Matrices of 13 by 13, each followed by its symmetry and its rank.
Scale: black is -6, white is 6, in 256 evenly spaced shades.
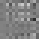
neither, rank two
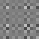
symmetric, rank one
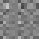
neither, rank two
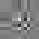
symmetric, rank one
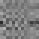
neither, rank two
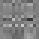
neither, rank two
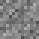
symmetric, full rank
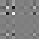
symmetric, rank one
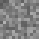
symmetric, full rank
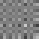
symmetric, rank one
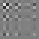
symmetric, rank one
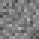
symmetric, full rank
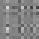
neither, rank two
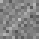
symmetric, full rank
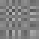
symmetric, rank one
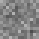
symmetric, full rank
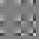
symmetric, rank one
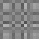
symmetric, rank one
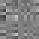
neither, rank two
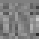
neither, rank two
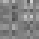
neither, rank two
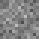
symmetric, full rank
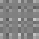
symmetric, rank one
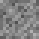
symmetric, full rank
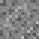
symmetric, full rank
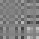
symmetric, rank one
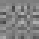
neither, rank two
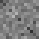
symmetric, full rank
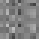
neither, rank two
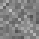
symmetric, full rank
